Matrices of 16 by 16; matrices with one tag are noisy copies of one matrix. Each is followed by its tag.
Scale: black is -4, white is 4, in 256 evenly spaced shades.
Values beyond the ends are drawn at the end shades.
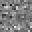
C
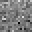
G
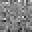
G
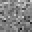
G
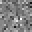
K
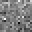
G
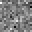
K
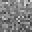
G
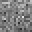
G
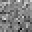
G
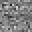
C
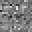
C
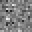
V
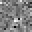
K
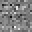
C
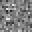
V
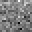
G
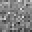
G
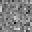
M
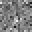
K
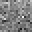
G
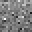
G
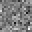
M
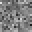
K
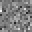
M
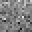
G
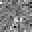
K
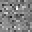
C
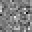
M
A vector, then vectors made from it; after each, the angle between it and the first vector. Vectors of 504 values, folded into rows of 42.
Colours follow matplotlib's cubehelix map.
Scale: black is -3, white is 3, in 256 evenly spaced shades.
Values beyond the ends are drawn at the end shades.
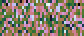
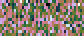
nearly opposite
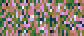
nearly parallel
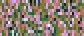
orthogonal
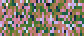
nearly opposite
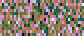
partly opposed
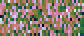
orthogonal
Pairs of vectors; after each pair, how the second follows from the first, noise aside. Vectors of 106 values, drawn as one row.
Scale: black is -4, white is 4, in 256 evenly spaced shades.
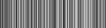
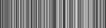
copied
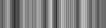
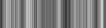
wrapped around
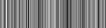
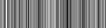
copied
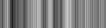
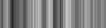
copied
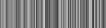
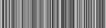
wrapped around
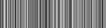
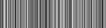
copied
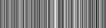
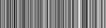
wrapped around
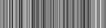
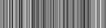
copied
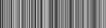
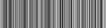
wrapped around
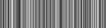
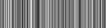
wrapped around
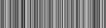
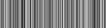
copied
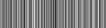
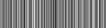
copied
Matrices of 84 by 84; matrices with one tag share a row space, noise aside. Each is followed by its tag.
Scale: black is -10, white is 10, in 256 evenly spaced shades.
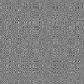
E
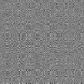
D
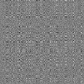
D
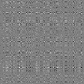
D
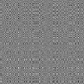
E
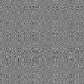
E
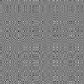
E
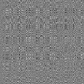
D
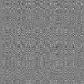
D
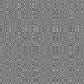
E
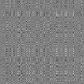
D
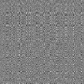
D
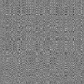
D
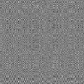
E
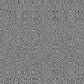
E
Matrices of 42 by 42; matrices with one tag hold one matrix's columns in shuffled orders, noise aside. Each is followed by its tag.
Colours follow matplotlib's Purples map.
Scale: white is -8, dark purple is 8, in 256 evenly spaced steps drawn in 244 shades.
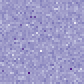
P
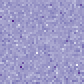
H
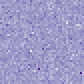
P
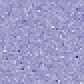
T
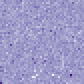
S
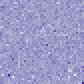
S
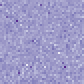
H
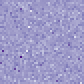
T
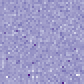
S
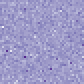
T
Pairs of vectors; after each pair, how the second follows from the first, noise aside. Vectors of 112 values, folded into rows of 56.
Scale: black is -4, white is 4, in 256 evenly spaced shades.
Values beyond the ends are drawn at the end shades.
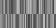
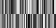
scaled up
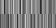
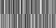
negated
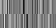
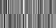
negated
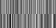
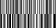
scaled up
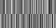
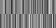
negated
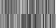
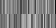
negated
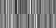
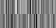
negated
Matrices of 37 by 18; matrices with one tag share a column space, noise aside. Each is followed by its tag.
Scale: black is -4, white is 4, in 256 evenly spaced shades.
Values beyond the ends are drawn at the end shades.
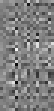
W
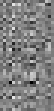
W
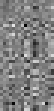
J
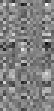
W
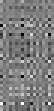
J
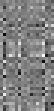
J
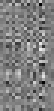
W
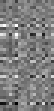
J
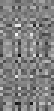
J
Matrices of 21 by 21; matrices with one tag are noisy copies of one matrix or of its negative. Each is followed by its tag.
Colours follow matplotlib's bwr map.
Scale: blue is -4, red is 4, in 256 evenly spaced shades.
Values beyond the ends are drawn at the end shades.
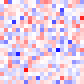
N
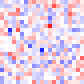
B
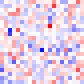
B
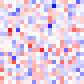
B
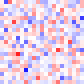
N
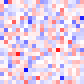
N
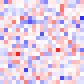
N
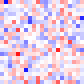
N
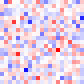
N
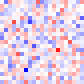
N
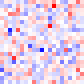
B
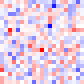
B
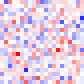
N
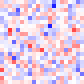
B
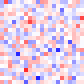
N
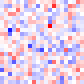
B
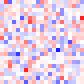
N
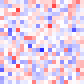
B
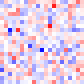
B
